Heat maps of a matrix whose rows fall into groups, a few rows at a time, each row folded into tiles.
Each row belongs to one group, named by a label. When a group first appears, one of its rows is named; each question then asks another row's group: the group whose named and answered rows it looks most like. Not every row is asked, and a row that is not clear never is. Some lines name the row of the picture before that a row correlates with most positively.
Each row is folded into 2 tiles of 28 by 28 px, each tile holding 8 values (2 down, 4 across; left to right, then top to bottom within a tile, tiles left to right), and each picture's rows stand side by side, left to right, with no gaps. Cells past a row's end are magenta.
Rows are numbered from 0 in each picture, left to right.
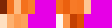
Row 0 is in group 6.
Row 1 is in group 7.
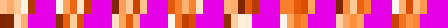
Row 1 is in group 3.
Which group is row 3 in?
7
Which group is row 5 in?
7
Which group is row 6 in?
6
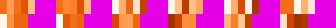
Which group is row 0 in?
7
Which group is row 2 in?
3
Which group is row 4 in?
3
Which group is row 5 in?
7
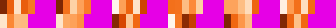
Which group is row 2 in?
3
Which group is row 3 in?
7
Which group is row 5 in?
3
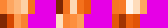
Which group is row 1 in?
6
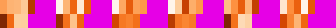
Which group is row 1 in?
3
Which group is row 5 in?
3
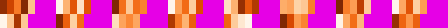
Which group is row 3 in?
3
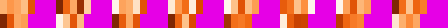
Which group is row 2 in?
3
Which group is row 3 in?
3
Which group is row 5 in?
7
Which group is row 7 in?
6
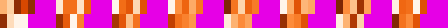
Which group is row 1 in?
3
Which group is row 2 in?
3
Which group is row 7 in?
3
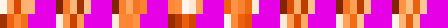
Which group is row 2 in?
6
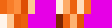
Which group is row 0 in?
7
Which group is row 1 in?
3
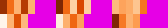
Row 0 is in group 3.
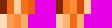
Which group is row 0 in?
6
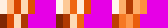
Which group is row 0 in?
3
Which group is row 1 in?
3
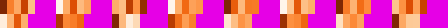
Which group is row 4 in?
6
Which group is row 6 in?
6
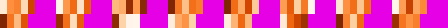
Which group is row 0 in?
3
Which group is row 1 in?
3
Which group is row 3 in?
6
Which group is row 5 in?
7
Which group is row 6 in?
3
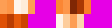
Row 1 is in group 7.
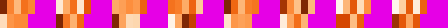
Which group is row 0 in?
6
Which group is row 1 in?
3
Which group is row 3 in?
7
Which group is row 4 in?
6
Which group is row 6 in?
3
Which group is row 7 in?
3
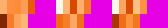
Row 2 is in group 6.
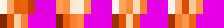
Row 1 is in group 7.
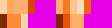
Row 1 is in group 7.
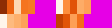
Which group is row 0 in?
6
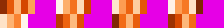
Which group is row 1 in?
3
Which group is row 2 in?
3
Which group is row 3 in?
3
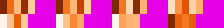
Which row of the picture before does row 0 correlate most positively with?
0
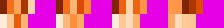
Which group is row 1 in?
6
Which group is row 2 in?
6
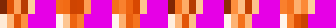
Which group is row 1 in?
7
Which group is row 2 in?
7
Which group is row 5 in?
7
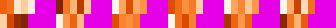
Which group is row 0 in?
7
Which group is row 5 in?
3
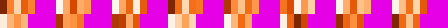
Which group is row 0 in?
6
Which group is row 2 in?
3
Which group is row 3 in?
6
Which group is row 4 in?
6
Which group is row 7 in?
3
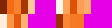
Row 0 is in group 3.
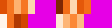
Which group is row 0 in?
7
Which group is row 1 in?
6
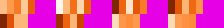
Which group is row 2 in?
6
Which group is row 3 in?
6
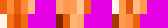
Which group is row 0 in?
7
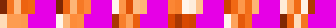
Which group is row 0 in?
6
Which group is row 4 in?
7
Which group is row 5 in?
3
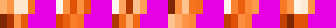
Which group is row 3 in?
6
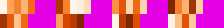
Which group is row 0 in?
3
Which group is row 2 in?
7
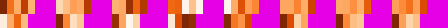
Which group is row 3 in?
7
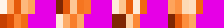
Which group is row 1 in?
6
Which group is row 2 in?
3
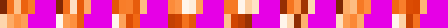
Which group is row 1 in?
6
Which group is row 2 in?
7
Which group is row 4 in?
7
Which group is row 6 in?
6
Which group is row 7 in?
7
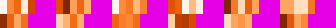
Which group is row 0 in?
3
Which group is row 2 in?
3
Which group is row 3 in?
7
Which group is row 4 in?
6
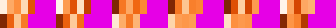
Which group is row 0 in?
3
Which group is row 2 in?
6
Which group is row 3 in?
6
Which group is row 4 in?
6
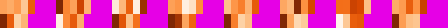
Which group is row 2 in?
3
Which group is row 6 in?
7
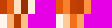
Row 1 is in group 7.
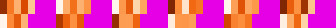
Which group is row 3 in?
6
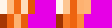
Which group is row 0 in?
3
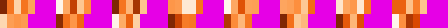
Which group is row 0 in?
6
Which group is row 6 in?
3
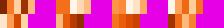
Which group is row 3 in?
3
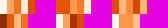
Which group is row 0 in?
3
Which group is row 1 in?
7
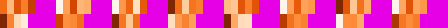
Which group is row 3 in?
6
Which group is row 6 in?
6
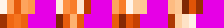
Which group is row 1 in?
3
